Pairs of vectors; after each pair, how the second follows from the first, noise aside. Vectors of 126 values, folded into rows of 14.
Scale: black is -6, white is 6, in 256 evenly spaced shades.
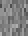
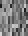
scaled up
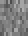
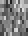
scaled up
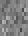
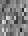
scaled up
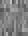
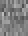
wrapped around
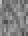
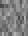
wrapped around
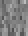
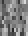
scaled up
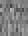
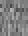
copied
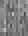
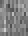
copied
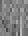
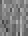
copied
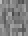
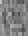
copied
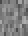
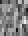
scaled up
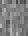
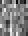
scaled up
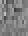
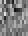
scaled up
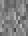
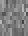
wrapped around
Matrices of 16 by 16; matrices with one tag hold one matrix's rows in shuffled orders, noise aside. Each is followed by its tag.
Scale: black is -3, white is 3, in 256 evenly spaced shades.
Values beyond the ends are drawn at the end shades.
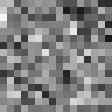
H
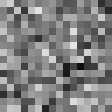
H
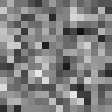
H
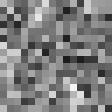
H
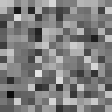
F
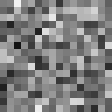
F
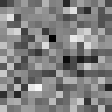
H
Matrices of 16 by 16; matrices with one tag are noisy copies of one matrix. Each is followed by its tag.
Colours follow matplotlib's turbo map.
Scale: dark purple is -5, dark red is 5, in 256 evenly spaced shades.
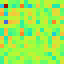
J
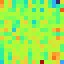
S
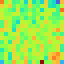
S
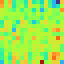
S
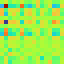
J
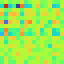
J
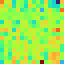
S
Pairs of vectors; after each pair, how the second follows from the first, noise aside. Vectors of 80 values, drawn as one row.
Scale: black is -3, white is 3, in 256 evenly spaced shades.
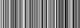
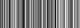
negated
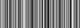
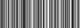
negated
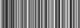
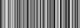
negated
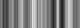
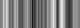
negated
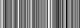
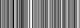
reversed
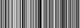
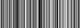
reversed
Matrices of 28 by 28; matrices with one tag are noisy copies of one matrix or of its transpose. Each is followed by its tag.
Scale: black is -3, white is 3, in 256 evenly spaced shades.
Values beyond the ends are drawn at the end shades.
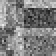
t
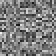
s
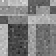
t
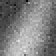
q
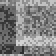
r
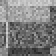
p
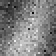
q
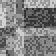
t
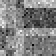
t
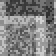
r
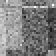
p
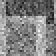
r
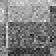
p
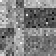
t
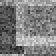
r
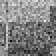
p
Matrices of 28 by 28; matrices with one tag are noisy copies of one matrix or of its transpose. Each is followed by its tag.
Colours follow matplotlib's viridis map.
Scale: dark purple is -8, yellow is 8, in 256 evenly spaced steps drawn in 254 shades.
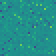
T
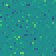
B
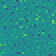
B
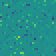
B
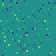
T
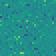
B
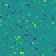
B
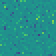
B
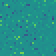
B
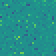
B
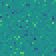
B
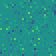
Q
